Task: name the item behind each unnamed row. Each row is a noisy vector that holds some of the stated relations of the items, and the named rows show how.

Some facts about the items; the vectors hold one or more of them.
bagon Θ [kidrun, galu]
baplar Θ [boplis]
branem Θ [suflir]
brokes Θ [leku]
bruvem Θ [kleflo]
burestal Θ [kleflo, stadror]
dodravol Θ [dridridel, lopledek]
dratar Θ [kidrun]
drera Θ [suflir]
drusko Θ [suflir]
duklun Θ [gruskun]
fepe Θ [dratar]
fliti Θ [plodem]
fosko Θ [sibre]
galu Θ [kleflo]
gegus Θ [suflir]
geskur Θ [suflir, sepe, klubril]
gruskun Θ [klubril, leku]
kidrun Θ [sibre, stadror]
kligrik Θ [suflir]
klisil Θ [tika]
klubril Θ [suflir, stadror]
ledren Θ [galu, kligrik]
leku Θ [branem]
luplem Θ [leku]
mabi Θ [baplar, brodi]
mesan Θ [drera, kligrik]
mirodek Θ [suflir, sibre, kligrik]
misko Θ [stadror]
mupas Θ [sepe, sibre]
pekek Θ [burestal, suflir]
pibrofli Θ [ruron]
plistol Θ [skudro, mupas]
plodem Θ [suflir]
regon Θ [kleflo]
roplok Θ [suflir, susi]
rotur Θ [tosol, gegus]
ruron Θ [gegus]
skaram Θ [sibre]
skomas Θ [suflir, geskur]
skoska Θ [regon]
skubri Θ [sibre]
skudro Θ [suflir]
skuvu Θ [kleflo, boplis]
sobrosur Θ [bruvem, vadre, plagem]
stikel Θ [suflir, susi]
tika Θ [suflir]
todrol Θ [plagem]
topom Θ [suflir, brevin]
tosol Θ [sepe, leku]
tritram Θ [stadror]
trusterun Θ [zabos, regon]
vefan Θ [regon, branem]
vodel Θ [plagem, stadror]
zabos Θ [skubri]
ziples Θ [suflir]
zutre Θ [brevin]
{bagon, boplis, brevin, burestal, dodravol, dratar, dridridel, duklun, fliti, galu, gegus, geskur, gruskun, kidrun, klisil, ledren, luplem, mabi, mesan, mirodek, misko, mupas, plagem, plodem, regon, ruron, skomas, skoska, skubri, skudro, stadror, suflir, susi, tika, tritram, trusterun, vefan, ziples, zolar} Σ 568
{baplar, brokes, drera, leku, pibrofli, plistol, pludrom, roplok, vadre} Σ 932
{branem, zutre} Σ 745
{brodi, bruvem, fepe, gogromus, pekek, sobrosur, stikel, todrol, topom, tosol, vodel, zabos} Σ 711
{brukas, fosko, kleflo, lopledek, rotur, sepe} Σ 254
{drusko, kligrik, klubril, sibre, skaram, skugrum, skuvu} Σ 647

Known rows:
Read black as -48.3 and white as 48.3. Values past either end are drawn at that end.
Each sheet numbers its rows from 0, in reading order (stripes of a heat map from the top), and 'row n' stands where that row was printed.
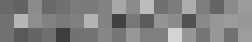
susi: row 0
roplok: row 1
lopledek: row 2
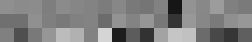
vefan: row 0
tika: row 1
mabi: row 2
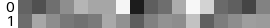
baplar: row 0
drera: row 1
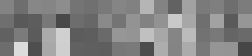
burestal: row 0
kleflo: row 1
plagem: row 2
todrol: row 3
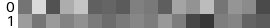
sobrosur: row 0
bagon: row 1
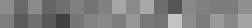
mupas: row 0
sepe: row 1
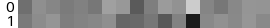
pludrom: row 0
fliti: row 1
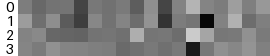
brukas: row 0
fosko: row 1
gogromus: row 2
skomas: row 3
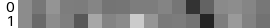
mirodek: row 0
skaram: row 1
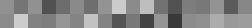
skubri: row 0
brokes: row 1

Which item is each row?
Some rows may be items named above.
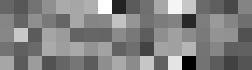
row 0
baplar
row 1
skaram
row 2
vodel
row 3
skuvu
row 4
dratar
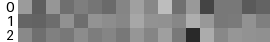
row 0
kidrun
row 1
skugrum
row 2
gruskun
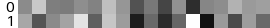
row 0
brokes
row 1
pibrofli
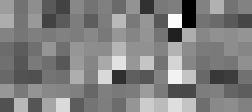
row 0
fosko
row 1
fepe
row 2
gruskun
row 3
skugrum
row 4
sibre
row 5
brodi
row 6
bagon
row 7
vadre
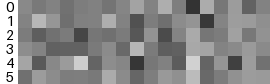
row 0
regon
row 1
plistol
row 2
brukas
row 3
tosol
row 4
ruron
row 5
drera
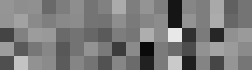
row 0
trusterun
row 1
skoska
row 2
brevin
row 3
rotur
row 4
topom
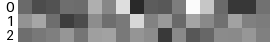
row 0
brodi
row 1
zabos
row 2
drusko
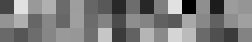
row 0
zutre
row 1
branem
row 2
boplis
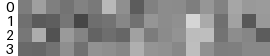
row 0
leku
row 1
kleflo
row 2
bruvem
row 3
skugrum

